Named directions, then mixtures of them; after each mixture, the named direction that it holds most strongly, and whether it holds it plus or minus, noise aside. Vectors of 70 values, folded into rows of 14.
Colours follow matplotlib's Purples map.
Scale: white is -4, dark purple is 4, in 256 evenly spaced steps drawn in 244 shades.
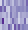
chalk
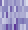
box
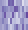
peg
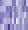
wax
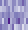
chalk, minus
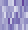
peg, minus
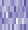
box, minus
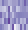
box, minus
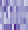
box, plus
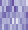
peg, plus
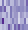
chalk, plus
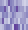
peg, plus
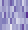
peg, plus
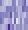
wax, plus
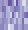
peg, plus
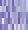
chalk, minus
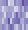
peg, minus
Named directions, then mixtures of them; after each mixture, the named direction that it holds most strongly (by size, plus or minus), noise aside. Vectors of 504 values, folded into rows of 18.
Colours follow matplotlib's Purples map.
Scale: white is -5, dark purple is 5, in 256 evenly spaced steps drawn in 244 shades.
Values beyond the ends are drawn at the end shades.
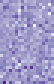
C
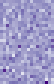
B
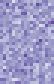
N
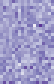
C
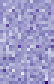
B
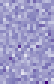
B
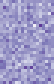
C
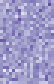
N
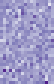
B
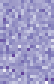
B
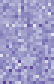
C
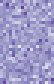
N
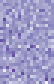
B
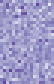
N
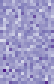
B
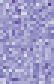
N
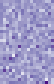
B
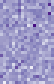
C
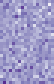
C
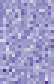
B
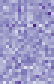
C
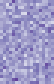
N
